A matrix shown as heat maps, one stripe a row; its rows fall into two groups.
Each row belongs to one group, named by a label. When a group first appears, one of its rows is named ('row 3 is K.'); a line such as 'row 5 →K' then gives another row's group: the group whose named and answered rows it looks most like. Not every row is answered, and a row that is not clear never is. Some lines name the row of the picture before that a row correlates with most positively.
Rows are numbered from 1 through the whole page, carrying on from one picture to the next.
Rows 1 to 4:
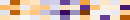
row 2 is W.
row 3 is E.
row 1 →E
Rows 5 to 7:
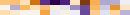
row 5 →E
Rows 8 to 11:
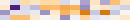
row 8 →W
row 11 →E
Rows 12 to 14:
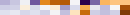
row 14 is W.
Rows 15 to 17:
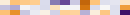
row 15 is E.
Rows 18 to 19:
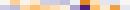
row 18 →E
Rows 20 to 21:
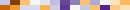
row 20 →E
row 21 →W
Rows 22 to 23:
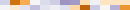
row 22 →E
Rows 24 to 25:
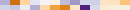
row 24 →E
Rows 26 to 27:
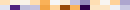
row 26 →W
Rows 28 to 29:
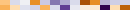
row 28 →E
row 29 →W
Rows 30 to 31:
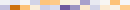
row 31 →E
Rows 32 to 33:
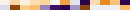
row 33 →E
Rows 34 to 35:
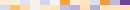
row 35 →E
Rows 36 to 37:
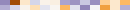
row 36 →E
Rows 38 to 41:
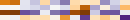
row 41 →W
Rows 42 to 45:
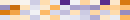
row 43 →E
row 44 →W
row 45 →E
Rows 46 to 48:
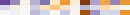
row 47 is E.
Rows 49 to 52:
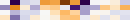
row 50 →E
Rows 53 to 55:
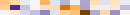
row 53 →W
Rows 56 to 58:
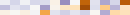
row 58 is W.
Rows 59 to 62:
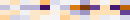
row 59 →W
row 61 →W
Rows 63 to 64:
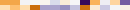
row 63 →W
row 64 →E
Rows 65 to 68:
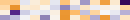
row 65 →W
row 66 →E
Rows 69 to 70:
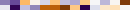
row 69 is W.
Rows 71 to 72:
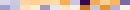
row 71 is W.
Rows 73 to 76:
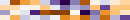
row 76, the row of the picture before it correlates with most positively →72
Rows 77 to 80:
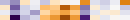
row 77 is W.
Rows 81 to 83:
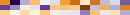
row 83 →W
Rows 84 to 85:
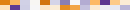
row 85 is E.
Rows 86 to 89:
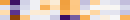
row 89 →E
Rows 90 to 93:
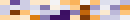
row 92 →E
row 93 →E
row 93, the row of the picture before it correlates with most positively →89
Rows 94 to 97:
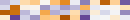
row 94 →W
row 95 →E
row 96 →W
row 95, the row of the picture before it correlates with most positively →92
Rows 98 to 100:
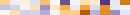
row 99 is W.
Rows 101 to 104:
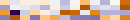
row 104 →E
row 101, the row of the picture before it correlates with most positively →98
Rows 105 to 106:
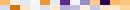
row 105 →W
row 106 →E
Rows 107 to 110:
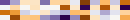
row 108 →W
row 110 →E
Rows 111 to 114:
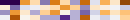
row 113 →E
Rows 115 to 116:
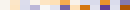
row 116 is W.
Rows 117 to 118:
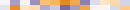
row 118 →E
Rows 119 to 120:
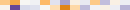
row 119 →W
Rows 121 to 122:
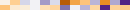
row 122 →W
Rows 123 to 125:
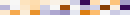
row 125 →E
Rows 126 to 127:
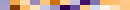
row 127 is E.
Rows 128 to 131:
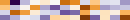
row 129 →E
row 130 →E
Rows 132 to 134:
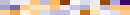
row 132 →W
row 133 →W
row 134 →E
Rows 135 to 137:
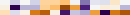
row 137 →W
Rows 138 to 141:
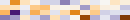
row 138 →E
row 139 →W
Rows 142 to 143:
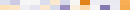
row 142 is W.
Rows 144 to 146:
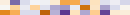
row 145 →E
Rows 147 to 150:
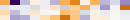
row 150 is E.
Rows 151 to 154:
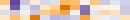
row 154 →E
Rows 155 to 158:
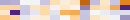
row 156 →W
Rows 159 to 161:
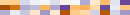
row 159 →W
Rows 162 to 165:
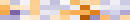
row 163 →E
